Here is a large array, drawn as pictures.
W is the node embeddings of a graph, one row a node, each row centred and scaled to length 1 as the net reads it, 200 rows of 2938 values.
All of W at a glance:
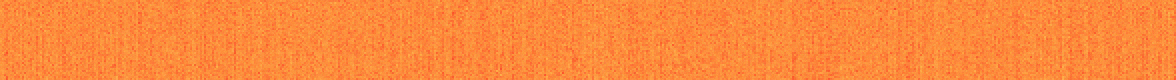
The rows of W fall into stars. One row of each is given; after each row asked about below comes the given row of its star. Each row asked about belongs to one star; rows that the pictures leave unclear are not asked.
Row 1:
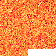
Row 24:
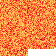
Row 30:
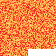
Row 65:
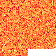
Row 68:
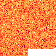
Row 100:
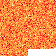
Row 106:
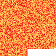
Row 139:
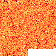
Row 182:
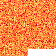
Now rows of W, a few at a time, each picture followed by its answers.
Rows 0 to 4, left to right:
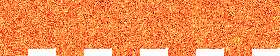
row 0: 182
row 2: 65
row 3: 1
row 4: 65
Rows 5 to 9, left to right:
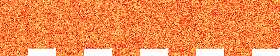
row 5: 182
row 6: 106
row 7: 139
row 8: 182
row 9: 1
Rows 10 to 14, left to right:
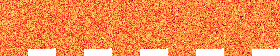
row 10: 24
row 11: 65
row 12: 106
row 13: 65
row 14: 182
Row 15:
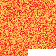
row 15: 1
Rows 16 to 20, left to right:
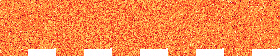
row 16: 106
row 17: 100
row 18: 30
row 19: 100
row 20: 139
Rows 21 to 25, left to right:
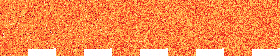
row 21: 24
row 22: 100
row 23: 139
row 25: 65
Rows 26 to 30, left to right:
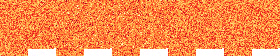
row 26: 182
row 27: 182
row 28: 182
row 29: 30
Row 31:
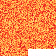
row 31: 30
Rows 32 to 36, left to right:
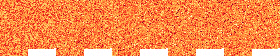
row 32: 106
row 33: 30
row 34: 100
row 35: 65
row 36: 24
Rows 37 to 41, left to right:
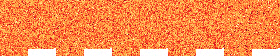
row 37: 68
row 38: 30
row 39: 30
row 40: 1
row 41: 24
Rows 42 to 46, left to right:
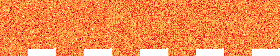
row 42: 65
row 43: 68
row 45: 182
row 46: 30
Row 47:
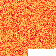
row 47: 182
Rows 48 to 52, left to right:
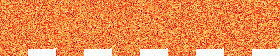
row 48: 139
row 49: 1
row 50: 100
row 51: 100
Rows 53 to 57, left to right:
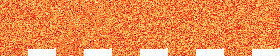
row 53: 68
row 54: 68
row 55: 24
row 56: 100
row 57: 182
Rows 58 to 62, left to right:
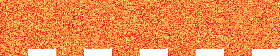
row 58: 30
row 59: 182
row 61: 68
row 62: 65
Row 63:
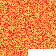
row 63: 100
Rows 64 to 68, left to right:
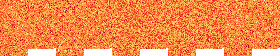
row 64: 24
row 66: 100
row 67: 1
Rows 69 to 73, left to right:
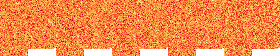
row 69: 106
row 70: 182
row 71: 182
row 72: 30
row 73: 100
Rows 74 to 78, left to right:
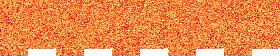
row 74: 65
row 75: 100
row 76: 139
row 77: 106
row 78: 1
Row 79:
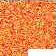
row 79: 139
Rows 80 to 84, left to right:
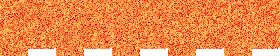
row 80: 139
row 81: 182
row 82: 182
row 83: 1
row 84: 100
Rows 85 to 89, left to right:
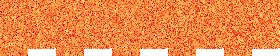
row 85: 182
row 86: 30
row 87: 65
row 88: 24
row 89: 106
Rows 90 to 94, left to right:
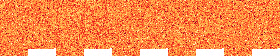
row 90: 68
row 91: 24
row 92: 100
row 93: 1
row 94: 139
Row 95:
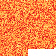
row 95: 106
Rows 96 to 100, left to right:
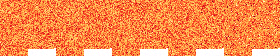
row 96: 24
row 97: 24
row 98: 30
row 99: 100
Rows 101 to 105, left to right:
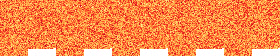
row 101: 65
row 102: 30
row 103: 30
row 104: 1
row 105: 100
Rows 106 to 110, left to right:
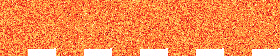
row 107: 100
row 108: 30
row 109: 30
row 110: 100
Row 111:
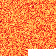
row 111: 24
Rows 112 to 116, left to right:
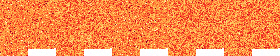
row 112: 139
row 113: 106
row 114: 68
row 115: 100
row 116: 30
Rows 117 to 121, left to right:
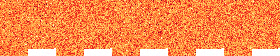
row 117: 1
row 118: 100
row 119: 65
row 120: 65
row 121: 182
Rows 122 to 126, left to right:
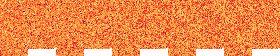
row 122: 1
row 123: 1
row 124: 100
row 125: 24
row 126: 100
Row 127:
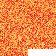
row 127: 68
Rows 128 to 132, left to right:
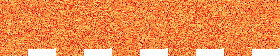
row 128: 30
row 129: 139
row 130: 106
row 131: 24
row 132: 68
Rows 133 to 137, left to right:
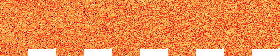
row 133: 1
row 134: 24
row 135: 68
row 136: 182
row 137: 139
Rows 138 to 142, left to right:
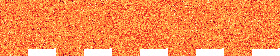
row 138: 30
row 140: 30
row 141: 68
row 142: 30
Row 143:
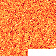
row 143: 106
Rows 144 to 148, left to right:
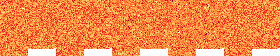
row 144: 182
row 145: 68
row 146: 182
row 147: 139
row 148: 68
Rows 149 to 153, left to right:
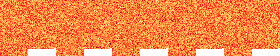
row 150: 106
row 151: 30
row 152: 65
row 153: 106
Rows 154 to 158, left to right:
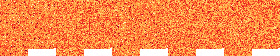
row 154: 24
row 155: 24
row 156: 65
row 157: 24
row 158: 1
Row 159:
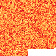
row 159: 106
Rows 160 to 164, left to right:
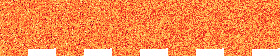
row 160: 100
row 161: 182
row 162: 106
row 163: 182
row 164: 106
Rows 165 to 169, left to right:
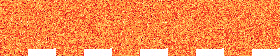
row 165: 30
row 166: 106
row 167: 106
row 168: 68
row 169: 182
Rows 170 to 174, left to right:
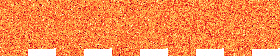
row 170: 106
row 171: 68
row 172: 139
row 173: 106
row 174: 30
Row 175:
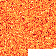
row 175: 65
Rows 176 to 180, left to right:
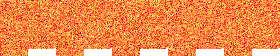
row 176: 30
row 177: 1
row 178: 68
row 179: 65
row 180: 139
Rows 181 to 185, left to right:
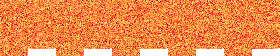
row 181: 182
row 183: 30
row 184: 182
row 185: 100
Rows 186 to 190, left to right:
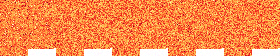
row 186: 24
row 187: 106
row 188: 1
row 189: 139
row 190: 30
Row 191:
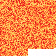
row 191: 68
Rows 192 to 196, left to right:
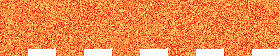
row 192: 30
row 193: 106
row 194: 1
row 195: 139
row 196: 68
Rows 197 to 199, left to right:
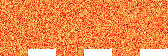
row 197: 65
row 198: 1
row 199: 24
